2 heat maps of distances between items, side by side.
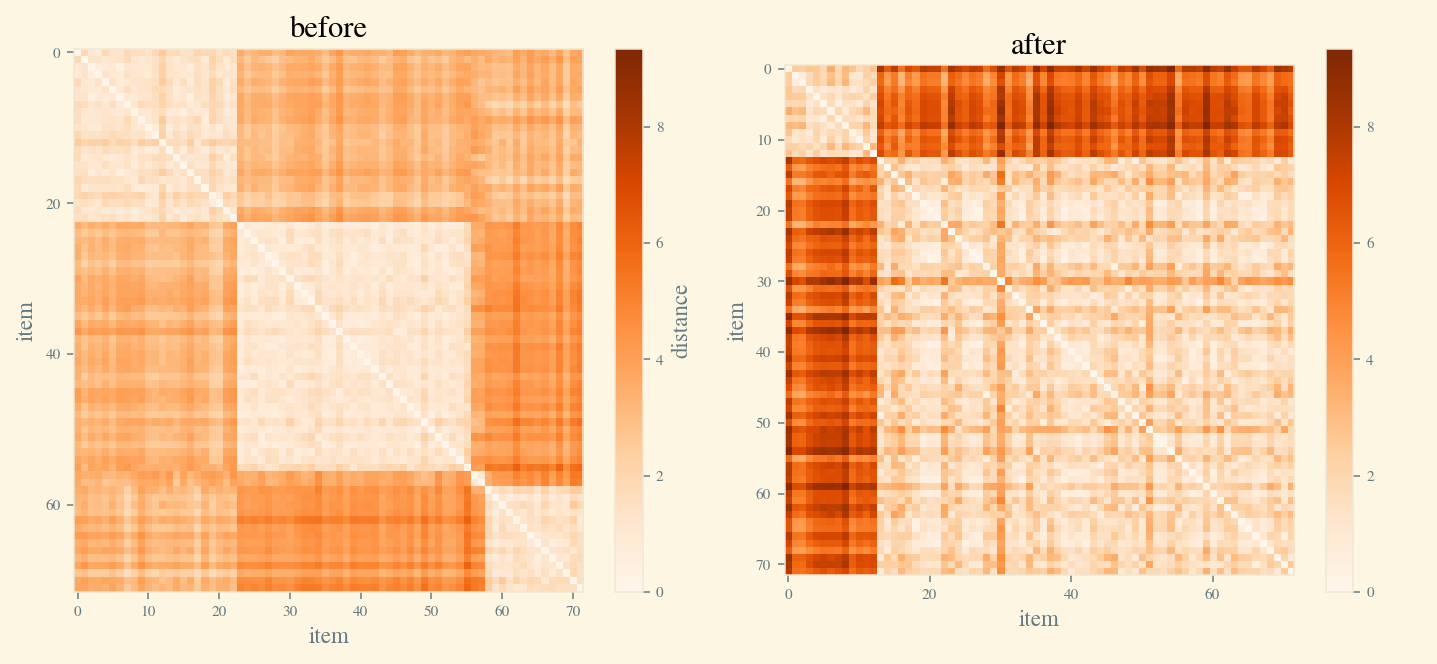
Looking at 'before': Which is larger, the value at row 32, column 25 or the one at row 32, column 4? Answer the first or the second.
the second
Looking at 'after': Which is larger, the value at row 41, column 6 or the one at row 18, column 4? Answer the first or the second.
the first
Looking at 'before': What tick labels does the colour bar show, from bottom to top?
0, 2, 4, 6, 8
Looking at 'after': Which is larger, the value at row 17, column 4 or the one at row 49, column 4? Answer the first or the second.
the second
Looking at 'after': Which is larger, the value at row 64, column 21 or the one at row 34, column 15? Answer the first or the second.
the second
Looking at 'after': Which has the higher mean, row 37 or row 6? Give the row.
6
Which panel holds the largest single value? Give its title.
after
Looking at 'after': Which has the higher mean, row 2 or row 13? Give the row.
2
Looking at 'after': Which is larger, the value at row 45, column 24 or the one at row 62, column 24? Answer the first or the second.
the first
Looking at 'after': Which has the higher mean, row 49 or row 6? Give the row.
6
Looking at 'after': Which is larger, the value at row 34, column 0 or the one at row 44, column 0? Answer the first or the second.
the second
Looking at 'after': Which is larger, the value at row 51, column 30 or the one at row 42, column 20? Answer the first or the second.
the first
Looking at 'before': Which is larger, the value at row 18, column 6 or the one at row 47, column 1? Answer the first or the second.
the second
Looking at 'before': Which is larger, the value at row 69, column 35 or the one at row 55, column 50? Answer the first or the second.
the first
